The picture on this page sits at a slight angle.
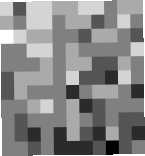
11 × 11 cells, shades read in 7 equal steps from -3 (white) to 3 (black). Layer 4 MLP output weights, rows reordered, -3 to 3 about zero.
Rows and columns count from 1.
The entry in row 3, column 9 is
-1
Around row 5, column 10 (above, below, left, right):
0 -2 1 0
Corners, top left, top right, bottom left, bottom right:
-2 -1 0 0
